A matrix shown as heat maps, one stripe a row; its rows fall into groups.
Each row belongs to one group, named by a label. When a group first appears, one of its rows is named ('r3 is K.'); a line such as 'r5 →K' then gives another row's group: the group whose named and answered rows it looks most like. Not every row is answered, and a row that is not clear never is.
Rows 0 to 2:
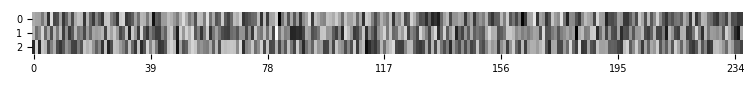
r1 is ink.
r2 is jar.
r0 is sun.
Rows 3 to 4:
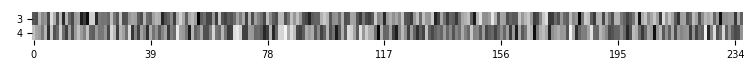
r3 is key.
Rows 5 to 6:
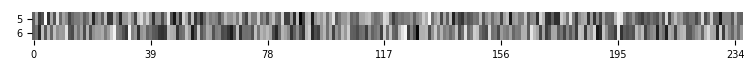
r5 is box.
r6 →ink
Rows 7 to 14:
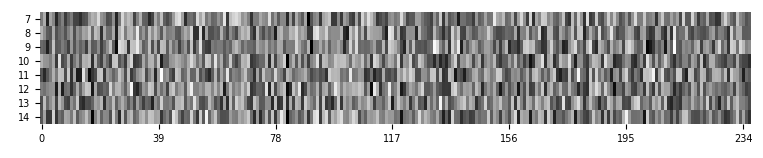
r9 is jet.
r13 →jar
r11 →key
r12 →sun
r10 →sun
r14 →box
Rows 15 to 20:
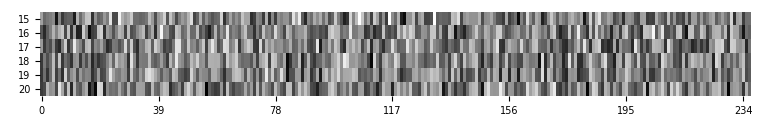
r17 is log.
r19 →box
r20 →key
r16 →key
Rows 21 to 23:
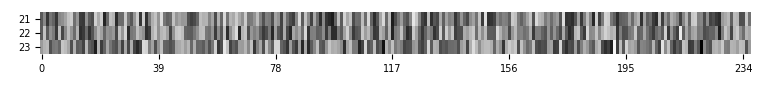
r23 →log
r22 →jar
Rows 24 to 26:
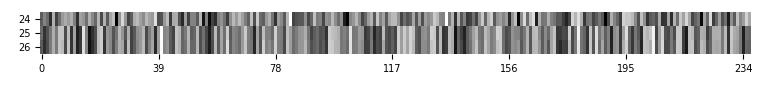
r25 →key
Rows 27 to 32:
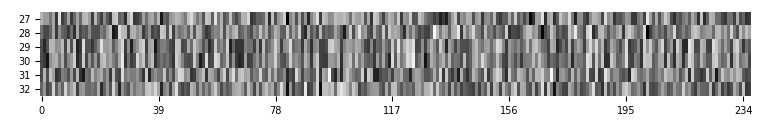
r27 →sun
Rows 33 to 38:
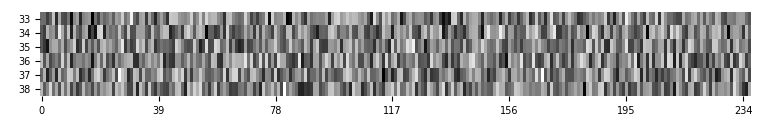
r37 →jar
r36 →log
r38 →ink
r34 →key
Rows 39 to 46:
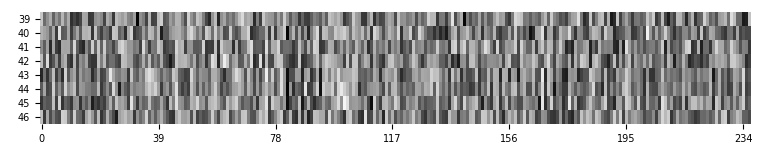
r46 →log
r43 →box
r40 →sun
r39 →ink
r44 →box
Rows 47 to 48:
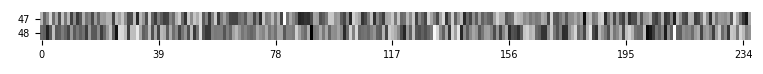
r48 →jet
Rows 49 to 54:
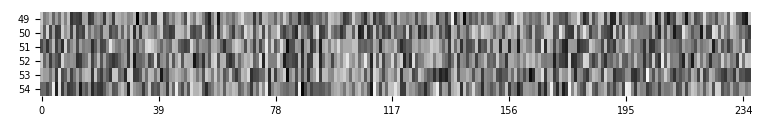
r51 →box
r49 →ink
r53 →sun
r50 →log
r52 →log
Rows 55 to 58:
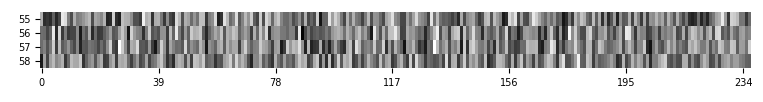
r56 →jet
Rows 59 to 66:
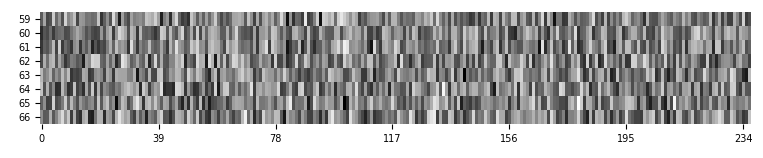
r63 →ink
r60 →jet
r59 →box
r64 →log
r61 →jet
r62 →jar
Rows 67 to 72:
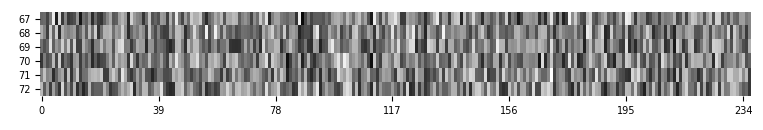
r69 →ink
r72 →log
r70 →jet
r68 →ink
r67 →jet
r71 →jar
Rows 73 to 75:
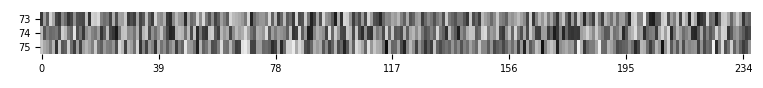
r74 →log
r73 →jar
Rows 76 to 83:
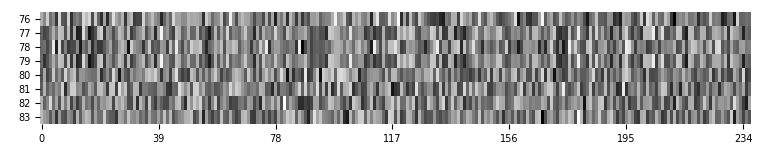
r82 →ink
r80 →box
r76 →sun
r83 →sun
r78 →jet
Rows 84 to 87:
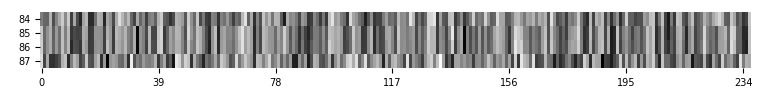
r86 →ink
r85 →ink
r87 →log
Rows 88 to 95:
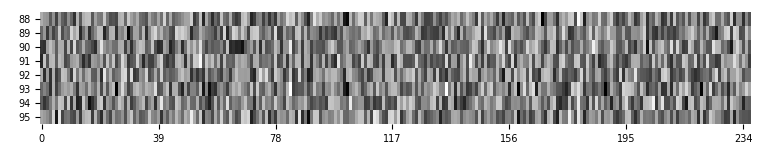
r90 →key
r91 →jar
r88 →sun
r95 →sun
